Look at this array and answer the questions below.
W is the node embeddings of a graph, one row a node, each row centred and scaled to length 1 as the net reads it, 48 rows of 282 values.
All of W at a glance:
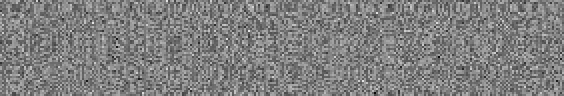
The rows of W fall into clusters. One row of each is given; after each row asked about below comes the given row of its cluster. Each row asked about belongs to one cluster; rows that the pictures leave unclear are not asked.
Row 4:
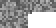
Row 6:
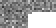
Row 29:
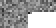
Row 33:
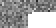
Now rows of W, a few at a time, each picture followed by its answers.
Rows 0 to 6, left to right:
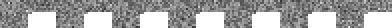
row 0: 33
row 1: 29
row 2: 4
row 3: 4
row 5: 4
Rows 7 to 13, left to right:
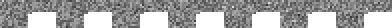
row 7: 6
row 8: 4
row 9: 29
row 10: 33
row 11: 33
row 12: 6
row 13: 33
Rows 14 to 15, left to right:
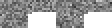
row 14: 6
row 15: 4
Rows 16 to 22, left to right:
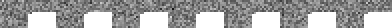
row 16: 6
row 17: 33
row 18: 29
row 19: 6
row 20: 29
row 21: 29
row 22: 33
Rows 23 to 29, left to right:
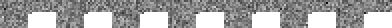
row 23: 6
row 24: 4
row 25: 6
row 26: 29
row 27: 4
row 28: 6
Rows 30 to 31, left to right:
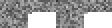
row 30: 6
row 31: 29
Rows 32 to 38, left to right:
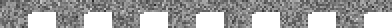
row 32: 4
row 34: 33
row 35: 29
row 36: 29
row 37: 33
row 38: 29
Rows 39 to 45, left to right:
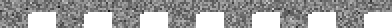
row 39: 33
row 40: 6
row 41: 4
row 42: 6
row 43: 33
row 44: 6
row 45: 33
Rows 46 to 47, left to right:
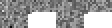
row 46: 4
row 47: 4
